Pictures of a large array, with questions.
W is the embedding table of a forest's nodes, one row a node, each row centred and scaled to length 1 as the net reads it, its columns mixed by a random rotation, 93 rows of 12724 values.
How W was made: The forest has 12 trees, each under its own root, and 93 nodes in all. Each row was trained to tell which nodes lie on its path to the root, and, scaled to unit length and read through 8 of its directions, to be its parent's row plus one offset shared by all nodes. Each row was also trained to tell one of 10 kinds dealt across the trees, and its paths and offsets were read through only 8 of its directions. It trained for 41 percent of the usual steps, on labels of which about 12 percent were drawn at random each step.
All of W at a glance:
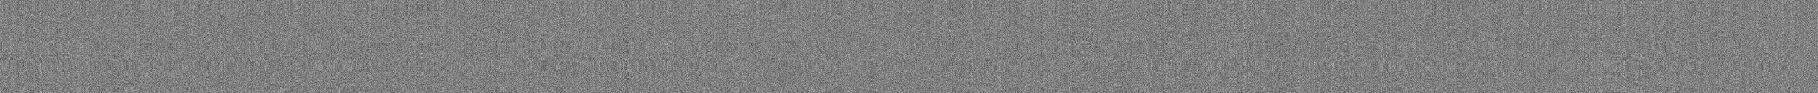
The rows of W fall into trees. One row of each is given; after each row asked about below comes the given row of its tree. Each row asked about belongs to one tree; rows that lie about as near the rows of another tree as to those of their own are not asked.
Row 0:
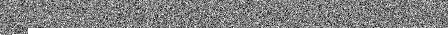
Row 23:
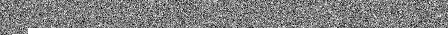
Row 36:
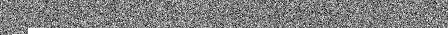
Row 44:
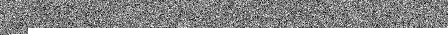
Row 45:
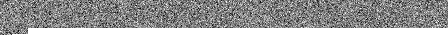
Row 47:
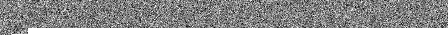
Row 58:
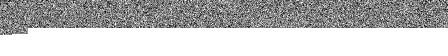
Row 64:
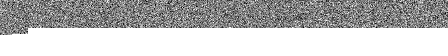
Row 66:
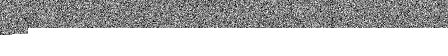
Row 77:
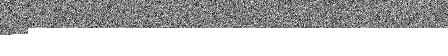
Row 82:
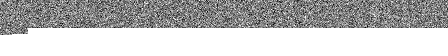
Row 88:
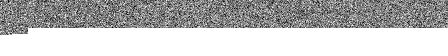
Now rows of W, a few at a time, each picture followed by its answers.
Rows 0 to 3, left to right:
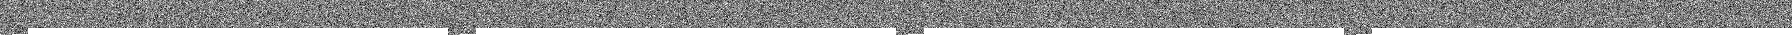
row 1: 36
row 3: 82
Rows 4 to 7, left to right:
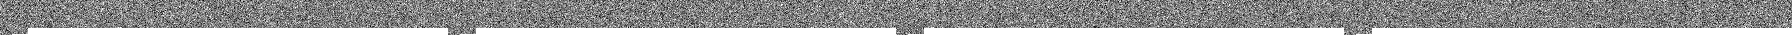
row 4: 23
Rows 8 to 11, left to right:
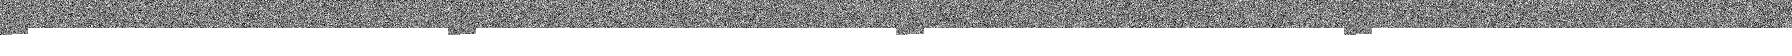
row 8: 64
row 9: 23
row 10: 44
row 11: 58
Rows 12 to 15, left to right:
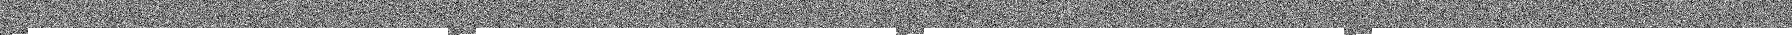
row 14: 23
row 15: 0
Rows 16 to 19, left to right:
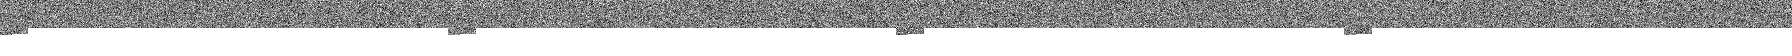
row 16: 45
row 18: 66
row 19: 82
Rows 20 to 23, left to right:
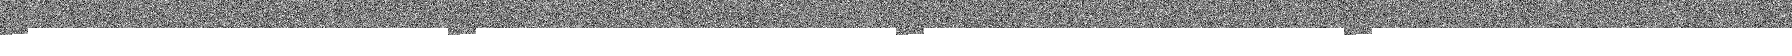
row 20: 36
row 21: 23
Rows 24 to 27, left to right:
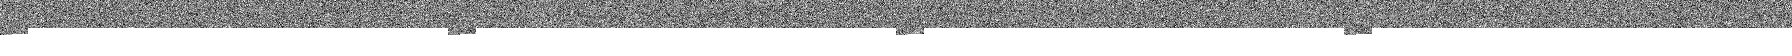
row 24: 64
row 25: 36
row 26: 44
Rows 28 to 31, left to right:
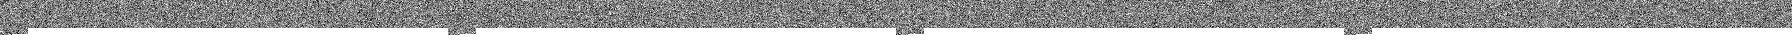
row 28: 45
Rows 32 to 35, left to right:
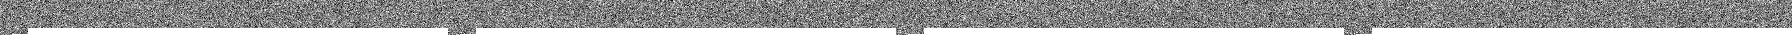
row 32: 36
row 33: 45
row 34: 23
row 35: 77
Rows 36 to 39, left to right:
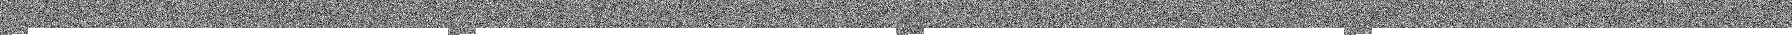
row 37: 58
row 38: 0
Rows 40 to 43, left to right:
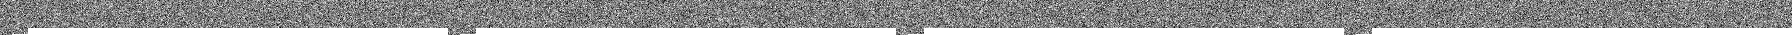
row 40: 0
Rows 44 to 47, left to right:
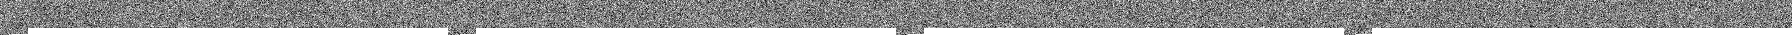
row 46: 77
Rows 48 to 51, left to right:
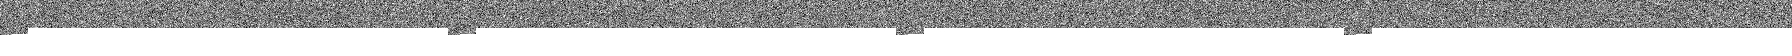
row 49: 47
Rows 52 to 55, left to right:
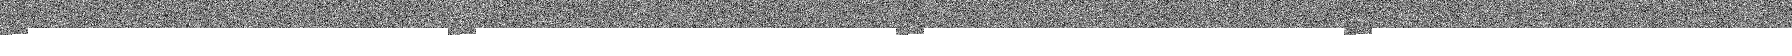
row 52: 45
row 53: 82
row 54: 36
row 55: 88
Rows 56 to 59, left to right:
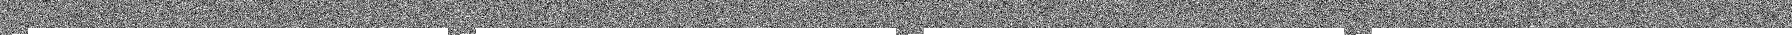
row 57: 82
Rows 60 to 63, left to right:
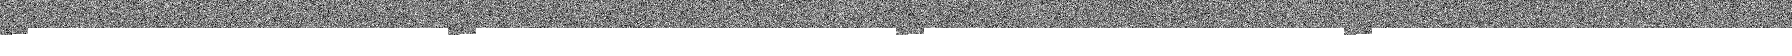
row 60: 0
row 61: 77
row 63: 64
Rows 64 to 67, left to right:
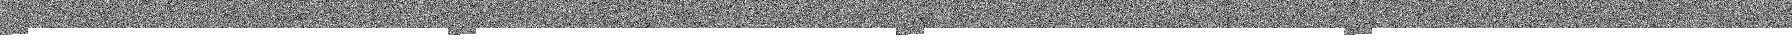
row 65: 77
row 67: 77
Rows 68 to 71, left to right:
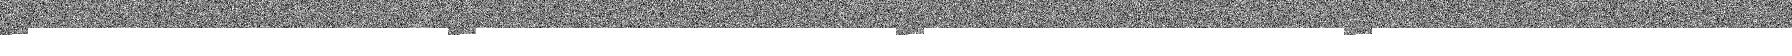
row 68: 66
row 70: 44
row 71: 88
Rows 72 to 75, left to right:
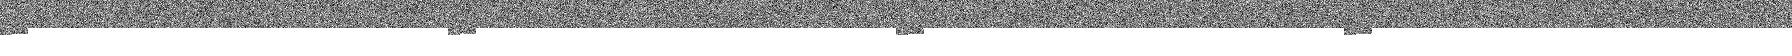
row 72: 82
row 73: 36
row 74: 82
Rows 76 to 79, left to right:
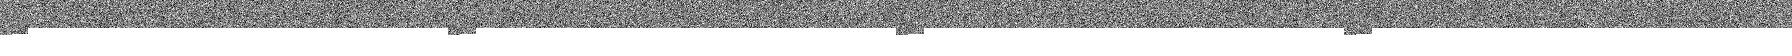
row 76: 64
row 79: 45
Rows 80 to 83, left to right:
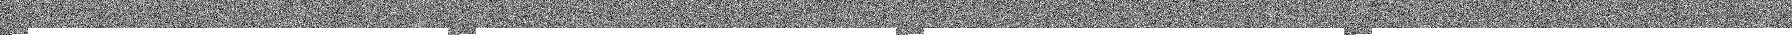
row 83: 66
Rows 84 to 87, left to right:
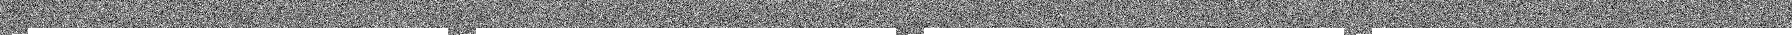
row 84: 23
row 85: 0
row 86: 77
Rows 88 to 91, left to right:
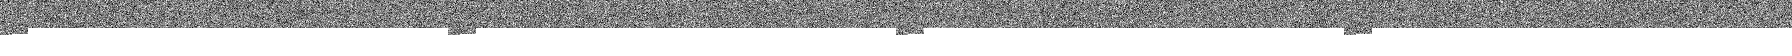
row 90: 58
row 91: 88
